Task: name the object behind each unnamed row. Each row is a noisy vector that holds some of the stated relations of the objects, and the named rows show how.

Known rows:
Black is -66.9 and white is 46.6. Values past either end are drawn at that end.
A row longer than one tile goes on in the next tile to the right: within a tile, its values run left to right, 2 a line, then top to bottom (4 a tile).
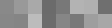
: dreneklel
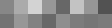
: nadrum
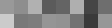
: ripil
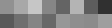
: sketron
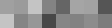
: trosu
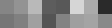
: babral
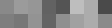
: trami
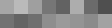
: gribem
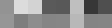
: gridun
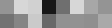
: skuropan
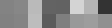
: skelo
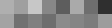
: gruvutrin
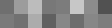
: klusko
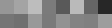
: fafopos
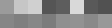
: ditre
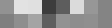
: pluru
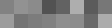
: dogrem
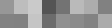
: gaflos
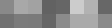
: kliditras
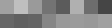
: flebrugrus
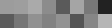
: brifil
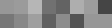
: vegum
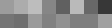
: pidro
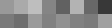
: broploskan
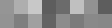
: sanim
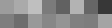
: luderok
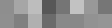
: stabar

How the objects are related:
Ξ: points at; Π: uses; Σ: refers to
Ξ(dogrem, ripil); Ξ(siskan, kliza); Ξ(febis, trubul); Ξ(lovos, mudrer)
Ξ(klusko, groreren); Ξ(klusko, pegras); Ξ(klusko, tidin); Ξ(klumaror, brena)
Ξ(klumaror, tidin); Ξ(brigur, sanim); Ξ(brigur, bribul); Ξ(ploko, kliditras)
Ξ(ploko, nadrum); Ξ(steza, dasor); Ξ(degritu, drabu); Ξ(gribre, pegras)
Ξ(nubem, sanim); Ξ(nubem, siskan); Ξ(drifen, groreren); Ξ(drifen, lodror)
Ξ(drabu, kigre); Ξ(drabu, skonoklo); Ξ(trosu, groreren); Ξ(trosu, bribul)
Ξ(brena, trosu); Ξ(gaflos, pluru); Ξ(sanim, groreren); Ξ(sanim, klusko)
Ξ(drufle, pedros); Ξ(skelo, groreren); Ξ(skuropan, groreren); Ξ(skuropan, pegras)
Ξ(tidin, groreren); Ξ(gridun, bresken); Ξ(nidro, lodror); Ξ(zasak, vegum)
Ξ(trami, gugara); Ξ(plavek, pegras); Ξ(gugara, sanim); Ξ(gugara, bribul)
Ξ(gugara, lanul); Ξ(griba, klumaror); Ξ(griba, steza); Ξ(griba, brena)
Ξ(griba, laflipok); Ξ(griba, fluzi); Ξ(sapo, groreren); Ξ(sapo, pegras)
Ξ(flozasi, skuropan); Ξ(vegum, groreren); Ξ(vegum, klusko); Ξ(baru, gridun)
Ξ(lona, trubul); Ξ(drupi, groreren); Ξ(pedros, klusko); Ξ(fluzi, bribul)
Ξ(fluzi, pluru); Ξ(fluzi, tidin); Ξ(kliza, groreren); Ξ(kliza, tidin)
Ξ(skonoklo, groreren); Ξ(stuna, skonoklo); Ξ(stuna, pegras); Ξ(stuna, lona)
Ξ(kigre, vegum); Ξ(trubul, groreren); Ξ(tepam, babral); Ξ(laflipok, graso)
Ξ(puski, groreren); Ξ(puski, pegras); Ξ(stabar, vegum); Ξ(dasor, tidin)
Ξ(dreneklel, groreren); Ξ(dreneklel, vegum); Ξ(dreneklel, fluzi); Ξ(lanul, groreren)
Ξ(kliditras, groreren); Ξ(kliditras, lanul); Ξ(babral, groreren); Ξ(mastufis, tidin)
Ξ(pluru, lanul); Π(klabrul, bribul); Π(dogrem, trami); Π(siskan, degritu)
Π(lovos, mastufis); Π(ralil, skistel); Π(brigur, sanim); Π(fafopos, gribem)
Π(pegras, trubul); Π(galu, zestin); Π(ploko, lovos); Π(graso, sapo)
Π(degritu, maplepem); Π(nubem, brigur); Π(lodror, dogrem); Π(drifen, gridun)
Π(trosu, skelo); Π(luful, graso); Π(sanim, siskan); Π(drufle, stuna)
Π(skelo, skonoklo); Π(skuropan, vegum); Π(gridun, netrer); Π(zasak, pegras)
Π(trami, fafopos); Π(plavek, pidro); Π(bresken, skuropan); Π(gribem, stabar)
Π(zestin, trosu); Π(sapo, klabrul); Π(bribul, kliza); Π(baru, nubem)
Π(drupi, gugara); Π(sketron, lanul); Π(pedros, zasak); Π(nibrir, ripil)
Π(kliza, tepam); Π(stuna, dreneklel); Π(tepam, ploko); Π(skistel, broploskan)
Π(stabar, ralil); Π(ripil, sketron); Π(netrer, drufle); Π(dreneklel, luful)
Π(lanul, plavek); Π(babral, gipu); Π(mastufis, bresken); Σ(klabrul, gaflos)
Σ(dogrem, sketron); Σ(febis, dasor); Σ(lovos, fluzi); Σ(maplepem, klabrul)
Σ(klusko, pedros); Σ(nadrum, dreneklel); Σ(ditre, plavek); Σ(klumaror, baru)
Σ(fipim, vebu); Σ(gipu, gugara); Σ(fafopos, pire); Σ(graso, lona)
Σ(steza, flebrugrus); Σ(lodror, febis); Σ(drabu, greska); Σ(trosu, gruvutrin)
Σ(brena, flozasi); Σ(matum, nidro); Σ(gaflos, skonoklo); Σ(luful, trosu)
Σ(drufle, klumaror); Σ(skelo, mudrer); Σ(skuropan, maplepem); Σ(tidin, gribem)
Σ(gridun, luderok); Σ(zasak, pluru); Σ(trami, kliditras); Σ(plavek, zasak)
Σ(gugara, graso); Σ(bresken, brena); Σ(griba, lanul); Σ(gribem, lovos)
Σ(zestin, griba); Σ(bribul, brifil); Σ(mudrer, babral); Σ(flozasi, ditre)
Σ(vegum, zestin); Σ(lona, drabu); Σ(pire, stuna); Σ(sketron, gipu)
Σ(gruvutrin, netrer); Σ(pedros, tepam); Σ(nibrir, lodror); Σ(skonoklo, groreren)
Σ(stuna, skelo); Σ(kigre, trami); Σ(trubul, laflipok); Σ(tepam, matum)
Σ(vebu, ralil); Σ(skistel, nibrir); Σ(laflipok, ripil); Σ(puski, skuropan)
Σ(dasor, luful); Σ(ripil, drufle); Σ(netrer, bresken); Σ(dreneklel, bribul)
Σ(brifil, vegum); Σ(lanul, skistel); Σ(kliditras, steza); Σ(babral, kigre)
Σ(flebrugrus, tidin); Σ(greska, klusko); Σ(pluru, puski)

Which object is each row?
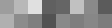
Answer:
brena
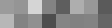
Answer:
dasor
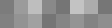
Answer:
ploko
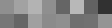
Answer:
matum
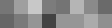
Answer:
gugara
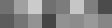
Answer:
lona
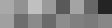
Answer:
luful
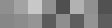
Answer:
lanul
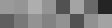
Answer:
zestin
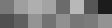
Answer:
greska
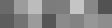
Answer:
drabu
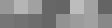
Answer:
steza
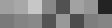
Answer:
bribul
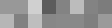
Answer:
drufle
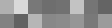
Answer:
lovos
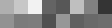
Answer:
groreren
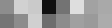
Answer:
puski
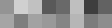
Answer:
baru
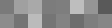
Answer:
tepam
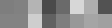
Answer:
stuna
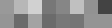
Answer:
nidro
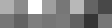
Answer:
laflipok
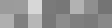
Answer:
klumaror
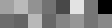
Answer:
mudrer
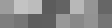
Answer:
tidin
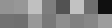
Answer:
pire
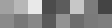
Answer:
pegras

